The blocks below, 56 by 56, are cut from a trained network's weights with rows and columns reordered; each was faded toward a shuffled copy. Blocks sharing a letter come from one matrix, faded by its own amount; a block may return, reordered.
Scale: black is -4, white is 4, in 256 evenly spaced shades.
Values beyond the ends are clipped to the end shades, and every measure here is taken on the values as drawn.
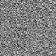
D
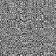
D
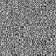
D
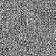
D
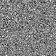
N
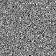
N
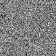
N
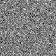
N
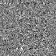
D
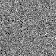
N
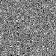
N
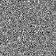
D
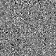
D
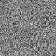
D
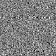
D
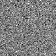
N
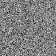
N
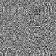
D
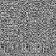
D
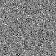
N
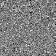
N
